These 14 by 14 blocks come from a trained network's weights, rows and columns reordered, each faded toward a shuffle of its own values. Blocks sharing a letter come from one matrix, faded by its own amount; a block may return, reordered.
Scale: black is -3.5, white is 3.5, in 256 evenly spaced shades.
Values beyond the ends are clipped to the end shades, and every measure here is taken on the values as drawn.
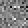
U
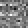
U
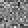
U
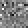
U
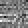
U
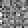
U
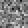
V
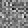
U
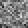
V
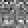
U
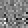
U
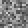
V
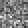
V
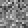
V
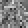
V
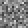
V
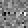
U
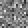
V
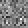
U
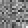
U
